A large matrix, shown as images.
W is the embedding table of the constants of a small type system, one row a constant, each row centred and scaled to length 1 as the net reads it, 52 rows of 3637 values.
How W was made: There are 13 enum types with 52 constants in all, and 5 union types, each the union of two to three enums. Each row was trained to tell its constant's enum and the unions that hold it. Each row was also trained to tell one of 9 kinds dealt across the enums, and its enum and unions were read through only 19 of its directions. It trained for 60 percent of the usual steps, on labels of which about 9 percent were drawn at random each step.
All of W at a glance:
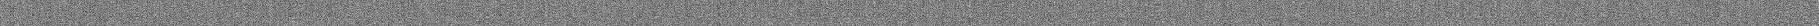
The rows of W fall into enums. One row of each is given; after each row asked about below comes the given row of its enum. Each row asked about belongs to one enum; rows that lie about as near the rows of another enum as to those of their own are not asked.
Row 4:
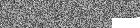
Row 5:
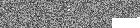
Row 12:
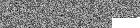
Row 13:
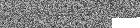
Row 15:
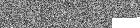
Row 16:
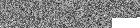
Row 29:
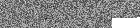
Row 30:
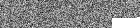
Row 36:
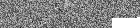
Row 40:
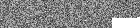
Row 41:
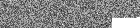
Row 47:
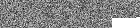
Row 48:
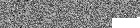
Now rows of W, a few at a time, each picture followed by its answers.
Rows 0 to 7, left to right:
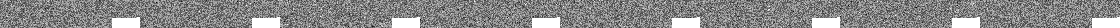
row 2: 12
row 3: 15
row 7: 15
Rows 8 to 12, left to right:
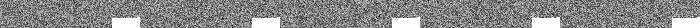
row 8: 40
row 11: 41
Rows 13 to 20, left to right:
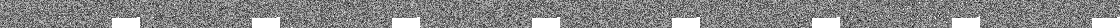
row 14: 48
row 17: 16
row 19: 12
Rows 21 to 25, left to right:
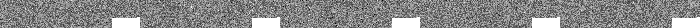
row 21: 16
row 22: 16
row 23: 47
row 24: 48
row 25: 41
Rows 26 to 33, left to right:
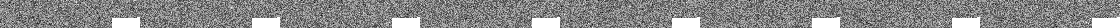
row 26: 48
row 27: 15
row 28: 5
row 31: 29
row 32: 15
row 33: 48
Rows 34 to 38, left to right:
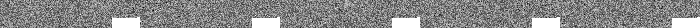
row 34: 40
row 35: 13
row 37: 41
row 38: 12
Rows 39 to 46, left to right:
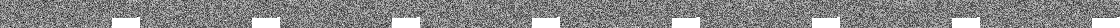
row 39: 30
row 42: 41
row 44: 36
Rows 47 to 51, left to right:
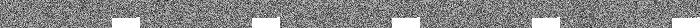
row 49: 40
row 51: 16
